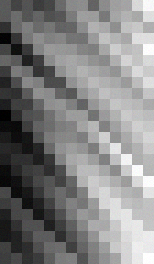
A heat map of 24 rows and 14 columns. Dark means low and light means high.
There is an overall slope up to the right. On average the colour sits 50% of the way up the scale. The ninth with the highest average is the bottom right. Streaks slant down to the right.
